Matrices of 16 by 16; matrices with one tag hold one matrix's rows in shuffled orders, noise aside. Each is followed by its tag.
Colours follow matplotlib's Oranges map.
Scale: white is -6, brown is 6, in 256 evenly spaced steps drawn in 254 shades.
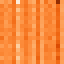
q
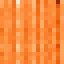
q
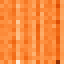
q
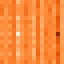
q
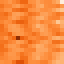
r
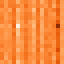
q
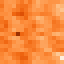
r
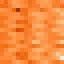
r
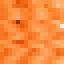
r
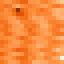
r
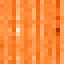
q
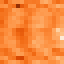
r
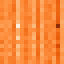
q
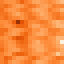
r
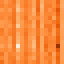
q
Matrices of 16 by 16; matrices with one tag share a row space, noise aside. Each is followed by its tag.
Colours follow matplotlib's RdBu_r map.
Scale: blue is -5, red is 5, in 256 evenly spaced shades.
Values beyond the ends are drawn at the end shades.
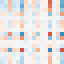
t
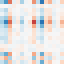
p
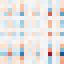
t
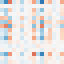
p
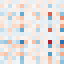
t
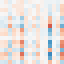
t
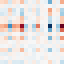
t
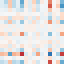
t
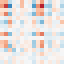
p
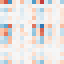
p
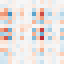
p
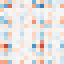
p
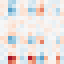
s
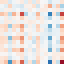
t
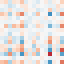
t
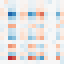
s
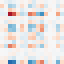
s
